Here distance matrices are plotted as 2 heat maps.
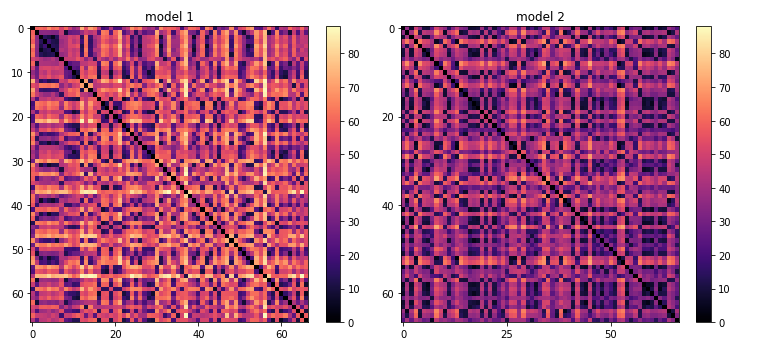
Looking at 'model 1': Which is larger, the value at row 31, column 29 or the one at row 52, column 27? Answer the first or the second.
the first
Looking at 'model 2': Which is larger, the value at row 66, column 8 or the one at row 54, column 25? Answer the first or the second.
the first
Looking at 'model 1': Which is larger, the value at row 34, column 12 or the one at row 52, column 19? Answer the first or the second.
the second
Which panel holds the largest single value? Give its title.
model 1
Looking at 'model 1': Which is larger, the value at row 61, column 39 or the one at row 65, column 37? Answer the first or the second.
the second
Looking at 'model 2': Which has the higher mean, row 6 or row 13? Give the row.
13
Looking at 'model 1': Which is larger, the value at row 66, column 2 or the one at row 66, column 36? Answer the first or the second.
the second
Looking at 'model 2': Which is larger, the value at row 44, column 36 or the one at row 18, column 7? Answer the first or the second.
the second
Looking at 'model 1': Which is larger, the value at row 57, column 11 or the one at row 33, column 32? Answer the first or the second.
the second
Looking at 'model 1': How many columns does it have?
67
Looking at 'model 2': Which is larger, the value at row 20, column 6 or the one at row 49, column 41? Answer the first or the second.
the second
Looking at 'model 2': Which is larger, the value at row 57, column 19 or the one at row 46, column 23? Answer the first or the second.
the second
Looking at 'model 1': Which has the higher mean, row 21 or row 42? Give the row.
21
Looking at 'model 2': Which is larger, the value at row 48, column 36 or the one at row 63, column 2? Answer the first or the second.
the first
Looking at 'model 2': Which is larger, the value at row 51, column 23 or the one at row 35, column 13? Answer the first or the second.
the first
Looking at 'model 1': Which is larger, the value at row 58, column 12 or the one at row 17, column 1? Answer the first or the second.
the second
